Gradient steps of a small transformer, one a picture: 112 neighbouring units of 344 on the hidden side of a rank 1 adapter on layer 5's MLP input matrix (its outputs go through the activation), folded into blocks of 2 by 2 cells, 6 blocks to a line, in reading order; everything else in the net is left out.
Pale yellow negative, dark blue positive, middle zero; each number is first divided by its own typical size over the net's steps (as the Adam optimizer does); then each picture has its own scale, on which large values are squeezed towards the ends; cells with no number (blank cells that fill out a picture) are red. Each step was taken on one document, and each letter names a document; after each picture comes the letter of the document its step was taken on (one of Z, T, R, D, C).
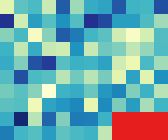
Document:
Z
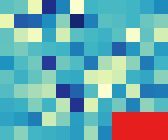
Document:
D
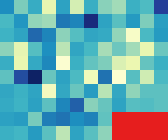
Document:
Z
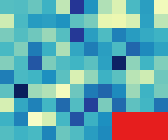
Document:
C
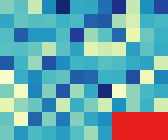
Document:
C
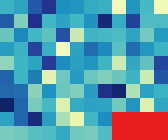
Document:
C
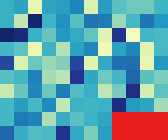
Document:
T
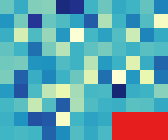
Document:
Z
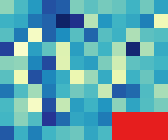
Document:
Z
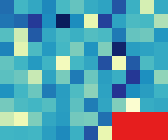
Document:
Z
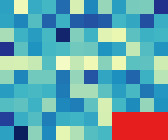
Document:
T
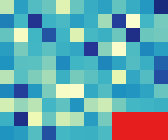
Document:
C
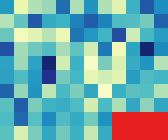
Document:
D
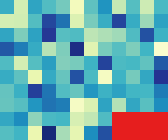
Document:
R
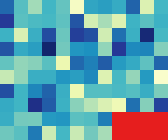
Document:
R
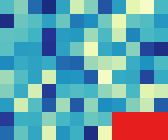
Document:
R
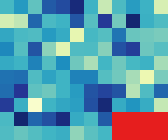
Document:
C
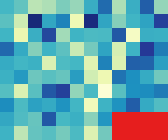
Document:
D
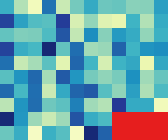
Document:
R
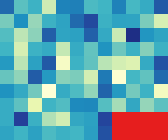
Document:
Z
